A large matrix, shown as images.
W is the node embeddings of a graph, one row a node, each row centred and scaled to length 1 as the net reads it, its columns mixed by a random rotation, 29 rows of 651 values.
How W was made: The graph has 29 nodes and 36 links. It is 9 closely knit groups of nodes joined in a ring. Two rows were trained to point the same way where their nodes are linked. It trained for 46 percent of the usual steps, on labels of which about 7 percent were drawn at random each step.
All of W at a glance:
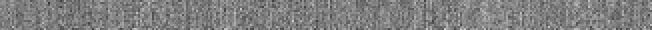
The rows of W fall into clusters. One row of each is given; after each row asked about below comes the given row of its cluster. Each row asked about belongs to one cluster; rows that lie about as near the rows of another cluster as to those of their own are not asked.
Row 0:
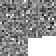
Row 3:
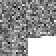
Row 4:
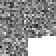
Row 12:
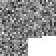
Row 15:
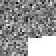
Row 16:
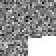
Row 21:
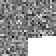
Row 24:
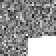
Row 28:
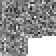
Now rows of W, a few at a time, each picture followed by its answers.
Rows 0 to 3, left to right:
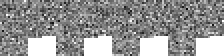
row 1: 4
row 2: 28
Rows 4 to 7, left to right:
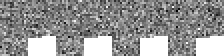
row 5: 21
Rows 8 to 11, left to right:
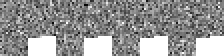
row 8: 28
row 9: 15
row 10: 15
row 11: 21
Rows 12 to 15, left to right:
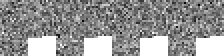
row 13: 24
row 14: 3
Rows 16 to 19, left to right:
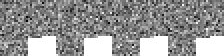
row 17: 28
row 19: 16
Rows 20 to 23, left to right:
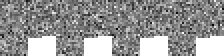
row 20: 24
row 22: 24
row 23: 12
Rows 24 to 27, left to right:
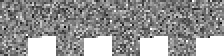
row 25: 3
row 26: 16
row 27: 0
